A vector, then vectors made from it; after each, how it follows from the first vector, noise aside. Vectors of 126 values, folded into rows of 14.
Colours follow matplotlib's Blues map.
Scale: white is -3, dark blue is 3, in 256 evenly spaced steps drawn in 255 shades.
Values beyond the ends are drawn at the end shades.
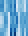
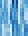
reversed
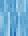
shrunk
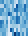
sign-scrambled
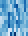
sign-scrambled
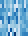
sign-scrambled
